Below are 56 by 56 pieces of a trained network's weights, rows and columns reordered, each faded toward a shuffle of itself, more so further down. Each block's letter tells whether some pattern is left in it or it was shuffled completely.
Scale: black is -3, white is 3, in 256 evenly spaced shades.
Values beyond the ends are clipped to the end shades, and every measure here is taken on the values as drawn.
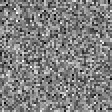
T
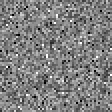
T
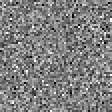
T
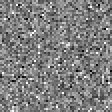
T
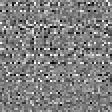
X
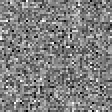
X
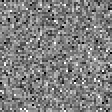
T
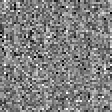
X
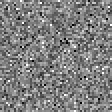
T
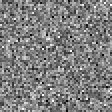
T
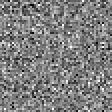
X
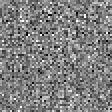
X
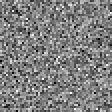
T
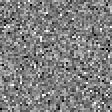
T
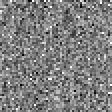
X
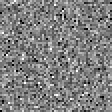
T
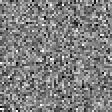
X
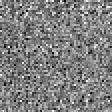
X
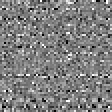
X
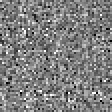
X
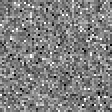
T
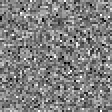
T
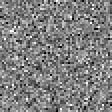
T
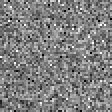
T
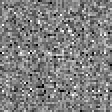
X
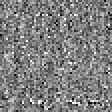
X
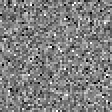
T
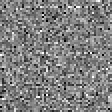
X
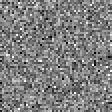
T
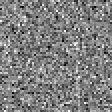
T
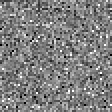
T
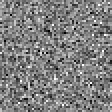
T
